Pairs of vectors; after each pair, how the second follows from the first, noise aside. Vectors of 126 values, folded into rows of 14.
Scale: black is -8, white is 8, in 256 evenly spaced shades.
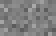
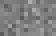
shuffled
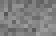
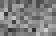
scaled up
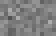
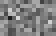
scaled up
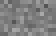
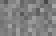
shuffled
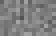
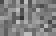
scaled up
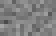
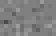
partly zeroed
